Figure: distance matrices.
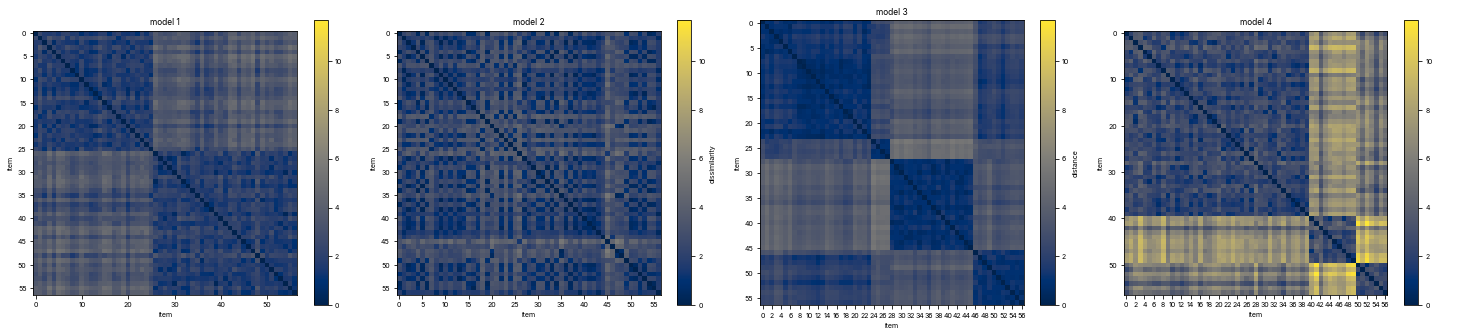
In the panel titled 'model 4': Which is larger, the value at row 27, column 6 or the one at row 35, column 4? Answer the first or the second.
the second
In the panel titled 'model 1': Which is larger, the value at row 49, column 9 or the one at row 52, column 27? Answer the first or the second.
the first
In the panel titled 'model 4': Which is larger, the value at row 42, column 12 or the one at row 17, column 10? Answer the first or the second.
the first
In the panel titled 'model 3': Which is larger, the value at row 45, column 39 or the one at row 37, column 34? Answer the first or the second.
the first
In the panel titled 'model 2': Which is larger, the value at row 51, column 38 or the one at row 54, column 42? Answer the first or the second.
the second
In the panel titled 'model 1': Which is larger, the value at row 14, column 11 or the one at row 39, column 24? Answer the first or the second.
the second
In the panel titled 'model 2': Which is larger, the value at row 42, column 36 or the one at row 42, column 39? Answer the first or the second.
the second
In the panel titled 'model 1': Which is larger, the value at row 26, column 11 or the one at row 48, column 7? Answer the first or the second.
the first
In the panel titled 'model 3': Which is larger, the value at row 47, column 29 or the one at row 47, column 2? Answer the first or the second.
the first
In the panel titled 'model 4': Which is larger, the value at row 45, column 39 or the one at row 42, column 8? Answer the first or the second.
the first
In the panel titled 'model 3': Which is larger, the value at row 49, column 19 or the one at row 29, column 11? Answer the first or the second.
the second
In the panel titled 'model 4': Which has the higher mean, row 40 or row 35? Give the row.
40
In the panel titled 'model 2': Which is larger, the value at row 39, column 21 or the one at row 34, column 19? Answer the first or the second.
the first
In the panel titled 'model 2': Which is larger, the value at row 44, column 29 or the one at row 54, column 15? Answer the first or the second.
the first
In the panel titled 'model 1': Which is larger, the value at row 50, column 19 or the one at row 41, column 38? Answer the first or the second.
the first
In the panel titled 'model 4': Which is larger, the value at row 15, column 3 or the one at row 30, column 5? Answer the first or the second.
the first
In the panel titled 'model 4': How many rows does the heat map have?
57
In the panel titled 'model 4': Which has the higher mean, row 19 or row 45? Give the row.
45
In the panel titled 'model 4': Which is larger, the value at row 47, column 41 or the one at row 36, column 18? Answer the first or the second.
the first
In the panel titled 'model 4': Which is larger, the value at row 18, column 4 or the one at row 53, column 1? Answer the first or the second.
the second
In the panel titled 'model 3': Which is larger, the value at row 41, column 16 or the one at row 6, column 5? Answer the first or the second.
the first
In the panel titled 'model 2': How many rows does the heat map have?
57
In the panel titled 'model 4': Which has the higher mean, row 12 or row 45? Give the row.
45
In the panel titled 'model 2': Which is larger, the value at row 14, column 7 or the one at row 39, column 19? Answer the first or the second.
the first
